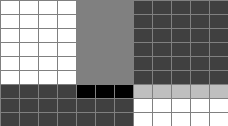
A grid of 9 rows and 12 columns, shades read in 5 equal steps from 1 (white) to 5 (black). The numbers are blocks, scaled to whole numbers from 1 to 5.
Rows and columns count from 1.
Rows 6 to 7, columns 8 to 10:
4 4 4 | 2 2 2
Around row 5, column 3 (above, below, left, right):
1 1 1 1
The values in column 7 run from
3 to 5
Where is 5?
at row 7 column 5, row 7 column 6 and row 7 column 7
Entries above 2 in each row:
8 8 8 8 8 8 7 7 7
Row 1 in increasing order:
1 1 1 1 3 3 3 4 4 4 4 4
